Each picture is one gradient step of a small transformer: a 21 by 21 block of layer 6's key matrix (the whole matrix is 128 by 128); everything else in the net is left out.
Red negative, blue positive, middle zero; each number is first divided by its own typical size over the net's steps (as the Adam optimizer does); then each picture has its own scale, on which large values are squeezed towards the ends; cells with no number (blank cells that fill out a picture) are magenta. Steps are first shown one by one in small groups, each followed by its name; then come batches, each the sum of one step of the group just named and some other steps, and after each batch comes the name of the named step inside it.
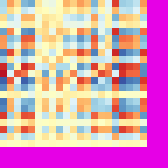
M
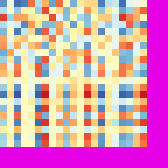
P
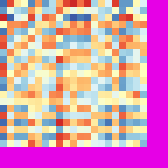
M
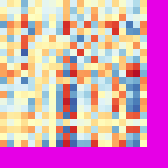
M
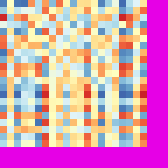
P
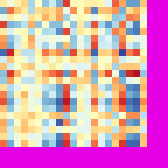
M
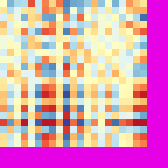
P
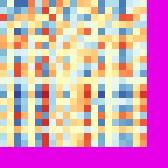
P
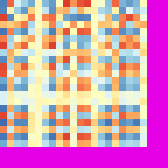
M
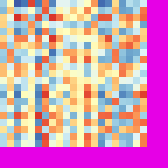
P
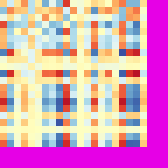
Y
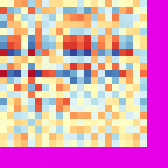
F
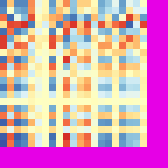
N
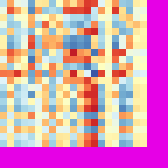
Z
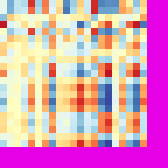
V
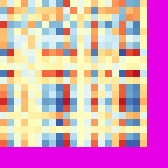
Y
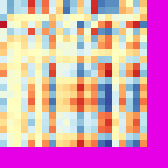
V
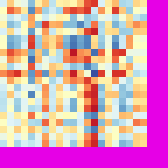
Z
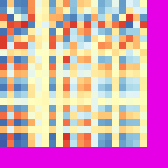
N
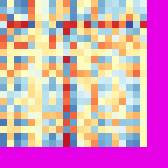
N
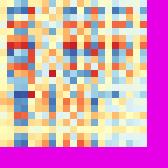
F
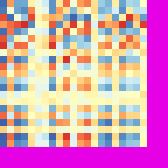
N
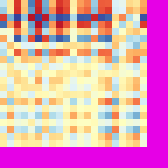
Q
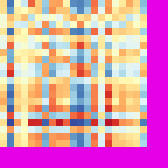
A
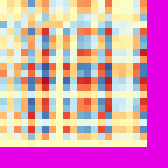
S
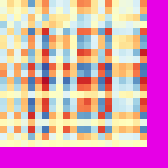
S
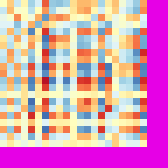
S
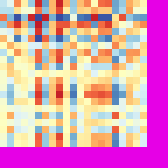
Q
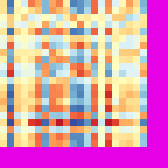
A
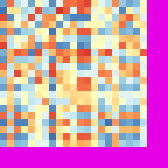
S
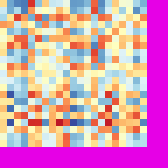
A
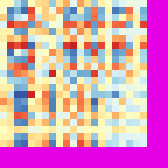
Q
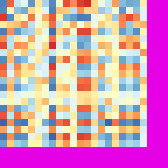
S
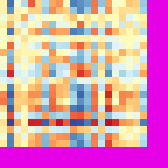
A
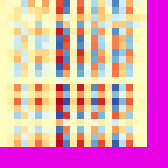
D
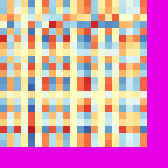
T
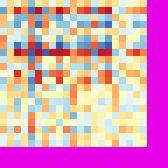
T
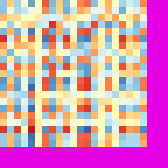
T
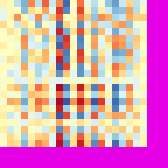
D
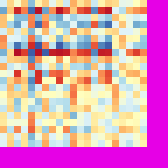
T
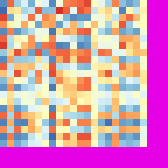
T
